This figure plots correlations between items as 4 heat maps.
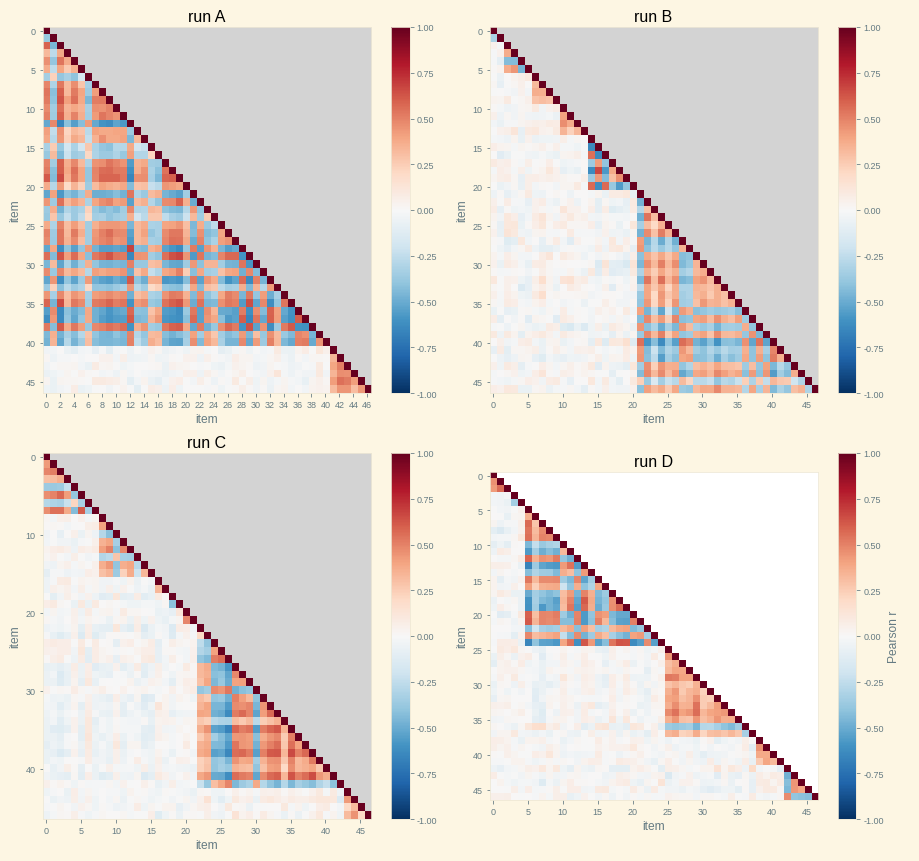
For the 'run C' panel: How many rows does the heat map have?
47
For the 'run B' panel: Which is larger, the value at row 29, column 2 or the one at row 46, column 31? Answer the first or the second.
the second
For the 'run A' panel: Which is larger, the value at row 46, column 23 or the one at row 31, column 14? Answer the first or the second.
the second
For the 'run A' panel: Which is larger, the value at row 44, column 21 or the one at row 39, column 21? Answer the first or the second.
the second
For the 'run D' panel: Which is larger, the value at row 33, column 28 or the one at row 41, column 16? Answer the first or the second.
the first
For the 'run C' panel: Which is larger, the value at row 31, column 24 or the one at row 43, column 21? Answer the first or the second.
the second
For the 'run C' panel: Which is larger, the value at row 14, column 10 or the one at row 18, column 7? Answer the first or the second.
the second
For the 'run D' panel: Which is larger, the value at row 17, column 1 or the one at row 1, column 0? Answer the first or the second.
the second
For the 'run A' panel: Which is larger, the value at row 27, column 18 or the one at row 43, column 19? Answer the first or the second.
the first
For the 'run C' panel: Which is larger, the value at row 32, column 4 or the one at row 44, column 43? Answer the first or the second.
the second
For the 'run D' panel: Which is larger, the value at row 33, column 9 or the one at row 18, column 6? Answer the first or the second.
the first
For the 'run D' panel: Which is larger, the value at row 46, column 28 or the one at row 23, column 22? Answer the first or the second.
the first
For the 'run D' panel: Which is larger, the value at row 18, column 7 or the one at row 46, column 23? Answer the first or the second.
the second
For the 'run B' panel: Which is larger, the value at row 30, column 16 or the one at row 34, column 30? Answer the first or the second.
the second
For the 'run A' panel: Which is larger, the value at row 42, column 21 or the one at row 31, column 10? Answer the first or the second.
the second
